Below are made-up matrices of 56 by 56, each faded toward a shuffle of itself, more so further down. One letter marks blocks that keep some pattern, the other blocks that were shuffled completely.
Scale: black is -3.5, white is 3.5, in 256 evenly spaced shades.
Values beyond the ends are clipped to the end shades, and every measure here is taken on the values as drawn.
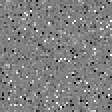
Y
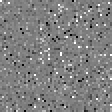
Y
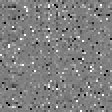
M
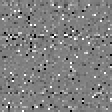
M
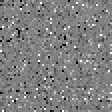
Y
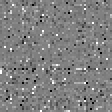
M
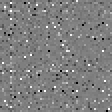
M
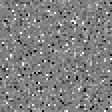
Y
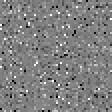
M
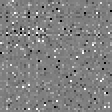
M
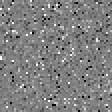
Y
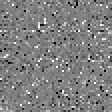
M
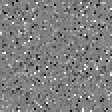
Y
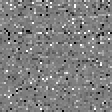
M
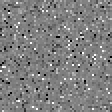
Y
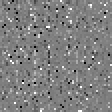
M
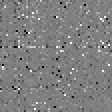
M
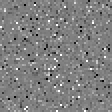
Y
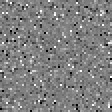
Y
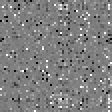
M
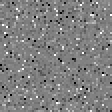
Y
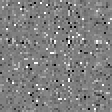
M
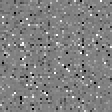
M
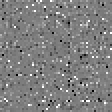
M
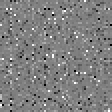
M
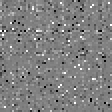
M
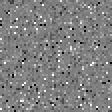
Y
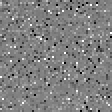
Y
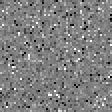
Y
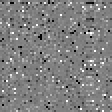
M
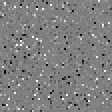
Y
